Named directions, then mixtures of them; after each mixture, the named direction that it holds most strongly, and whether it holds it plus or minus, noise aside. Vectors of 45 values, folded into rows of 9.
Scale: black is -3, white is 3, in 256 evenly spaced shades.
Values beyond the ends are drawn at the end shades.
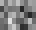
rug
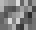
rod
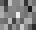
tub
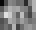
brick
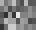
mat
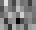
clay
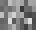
rug, plus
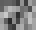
rod, minus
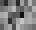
rod, minus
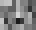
clay, plus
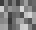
rug, minus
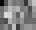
brick, plus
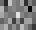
tub, plus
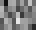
clay, minus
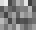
brick, minus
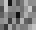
tub, minus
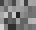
mat, minus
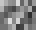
rod, plus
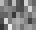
mat, plus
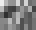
rod, plus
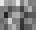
rug, plus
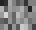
tub, plus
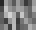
brick, plus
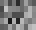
rod, minus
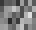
rod, minus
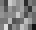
tub, plus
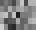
mat, minus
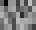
clay, minus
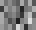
rod, minus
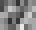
rod, minus
